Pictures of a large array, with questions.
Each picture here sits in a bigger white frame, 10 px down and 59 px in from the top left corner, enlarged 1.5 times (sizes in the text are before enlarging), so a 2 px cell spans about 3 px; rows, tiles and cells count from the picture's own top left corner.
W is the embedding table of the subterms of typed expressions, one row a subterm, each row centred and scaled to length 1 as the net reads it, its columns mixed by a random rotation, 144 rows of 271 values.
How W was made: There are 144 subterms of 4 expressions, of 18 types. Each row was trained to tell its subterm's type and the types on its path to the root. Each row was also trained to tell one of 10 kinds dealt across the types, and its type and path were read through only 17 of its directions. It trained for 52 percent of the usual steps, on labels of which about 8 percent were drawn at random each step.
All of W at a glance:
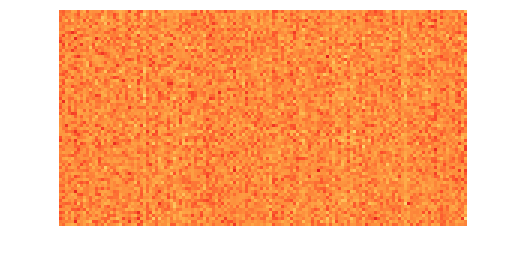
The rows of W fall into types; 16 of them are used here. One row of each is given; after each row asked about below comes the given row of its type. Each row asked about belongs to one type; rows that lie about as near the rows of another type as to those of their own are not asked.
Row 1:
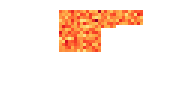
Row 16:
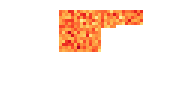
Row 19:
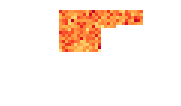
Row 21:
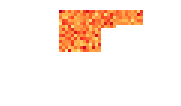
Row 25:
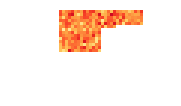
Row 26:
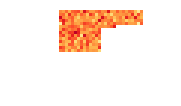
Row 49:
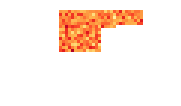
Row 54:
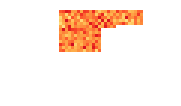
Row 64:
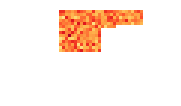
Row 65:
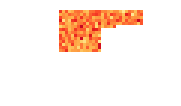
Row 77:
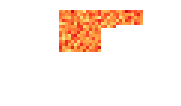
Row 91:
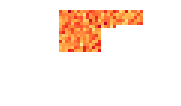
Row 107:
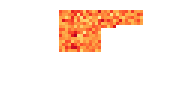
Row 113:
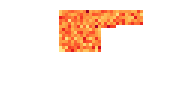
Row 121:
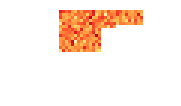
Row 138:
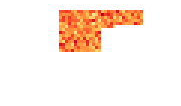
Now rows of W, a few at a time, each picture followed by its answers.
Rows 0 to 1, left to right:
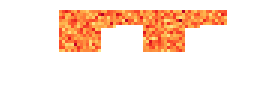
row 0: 138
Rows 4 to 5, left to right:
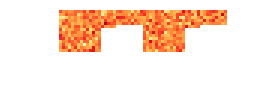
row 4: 21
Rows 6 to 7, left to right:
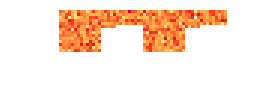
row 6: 16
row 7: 16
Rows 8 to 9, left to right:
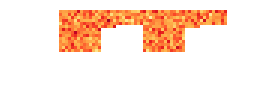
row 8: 107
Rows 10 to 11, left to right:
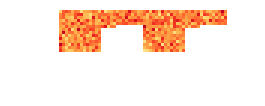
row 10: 54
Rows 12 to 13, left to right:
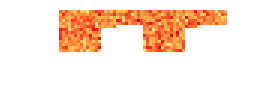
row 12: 65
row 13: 1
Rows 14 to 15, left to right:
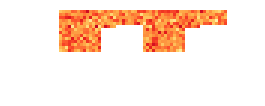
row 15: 107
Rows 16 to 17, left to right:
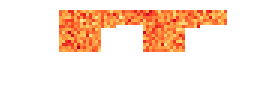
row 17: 26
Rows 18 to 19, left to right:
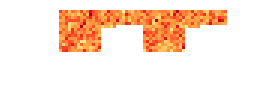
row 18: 64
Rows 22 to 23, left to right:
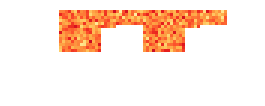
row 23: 19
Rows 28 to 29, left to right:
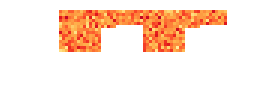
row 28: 25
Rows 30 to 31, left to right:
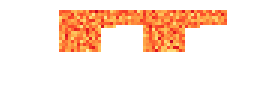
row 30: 16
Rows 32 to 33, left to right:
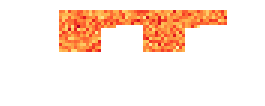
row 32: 21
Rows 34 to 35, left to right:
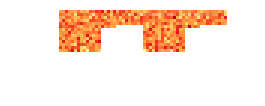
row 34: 19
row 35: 121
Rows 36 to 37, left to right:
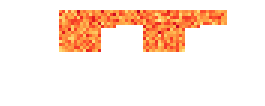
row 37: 121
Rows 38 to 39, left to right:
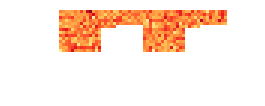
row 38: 107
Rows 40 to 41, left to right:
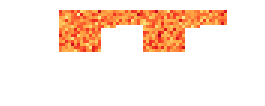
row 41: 77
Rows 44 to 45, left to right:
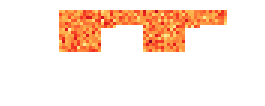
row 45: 121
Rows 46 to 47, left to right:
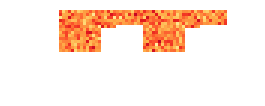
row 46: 25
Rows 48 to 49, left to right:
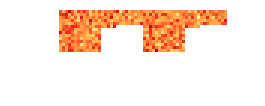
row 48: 26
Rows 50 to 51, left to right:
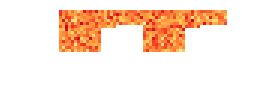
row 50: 121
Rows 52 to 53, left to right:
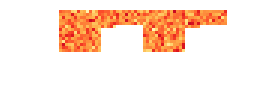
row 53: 65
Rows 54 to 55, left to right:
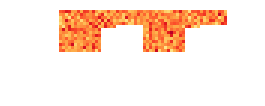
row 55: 77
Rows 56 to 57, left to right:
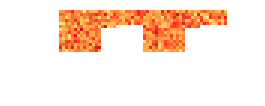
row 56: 77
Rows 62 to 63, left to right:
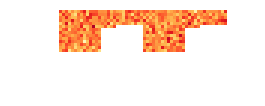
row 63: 49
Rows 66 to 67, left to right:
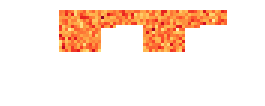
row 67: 107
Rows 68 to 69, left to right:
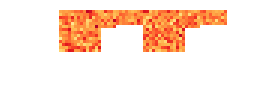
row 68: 107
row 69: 21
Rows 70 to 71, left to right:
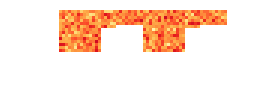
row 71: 65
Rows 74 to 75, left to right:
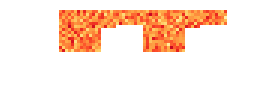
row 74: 121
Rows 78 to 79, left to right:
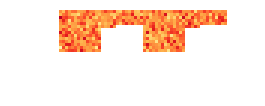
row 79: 113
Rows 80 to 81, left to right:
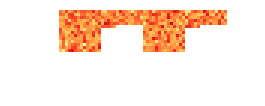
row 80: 113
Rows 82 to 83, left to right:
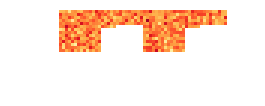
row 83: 64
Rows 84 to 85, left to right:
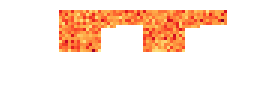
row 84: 121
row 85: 21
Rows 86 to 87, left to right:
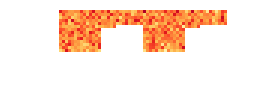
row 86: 19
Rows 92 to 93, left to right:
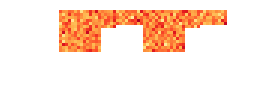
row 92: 91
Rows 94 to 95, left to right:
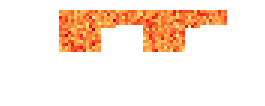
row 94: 16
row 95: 25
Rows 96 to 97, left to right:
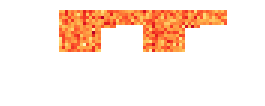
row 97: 25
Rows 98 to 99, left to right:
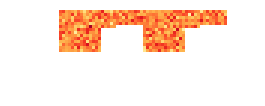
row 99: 16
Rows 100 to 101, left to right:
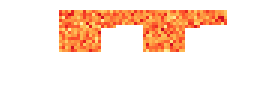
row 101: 113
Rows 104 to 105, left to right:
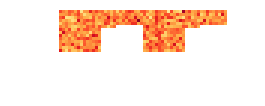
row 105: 1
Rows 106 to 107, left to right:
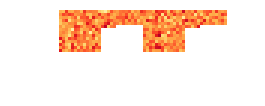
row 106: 54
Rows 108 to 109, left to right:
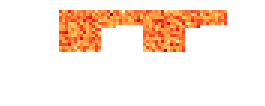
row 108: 49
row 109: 65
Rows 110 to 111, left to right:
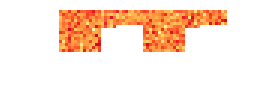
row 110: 107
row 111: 16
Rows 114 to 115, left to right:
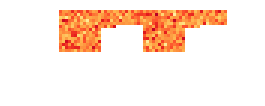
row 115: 138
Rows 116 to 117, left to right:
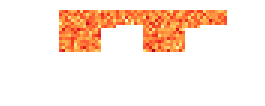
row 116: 54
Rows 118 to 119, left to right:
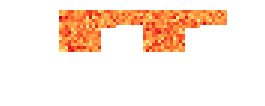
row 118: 25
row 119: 1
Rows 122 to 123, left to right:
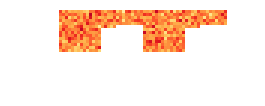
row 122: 77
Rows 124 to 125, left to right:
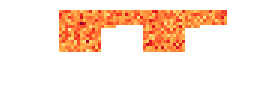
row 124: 65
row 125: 49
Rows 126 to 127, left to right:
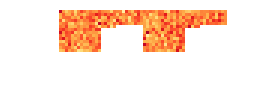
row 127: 54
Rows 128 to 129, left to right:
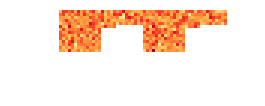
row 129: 19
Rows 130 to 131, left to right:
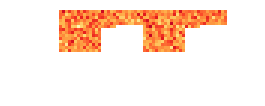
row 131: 25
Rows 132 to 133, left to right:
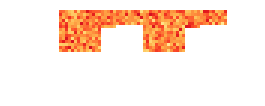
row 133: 113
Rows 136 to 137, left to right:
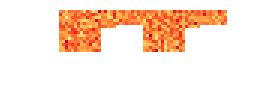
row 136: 1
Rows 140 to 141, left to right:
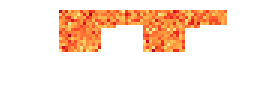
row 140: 64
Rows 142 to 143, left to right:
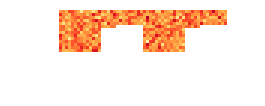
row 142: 65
